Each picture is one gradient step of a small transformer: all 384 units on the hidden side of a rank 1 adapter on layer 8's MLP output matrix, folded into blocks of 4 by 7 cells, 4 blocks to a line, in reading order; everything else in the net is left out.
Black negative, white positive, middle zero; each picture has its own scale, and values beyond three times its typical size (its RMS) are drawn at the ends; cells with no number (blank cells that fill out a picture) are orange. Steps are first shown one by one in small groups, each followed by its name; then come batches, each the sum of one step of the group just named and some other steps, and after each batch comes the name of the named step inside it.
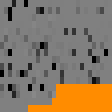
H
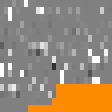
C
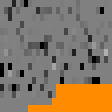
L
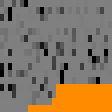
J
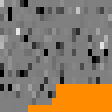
J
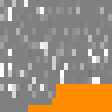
C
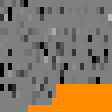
J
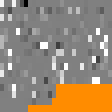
J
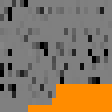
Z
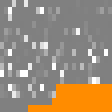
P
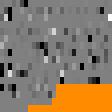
Z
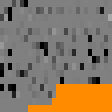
Z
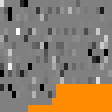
Z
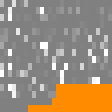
P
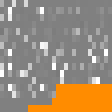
P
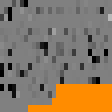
Z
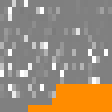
P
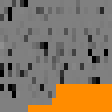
Z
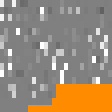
Z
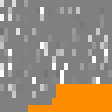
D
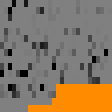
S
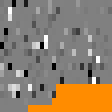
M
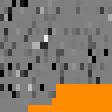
M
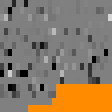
S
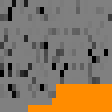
S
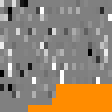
D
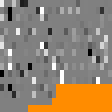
D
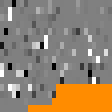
M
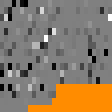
M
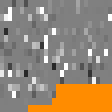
M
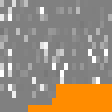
D
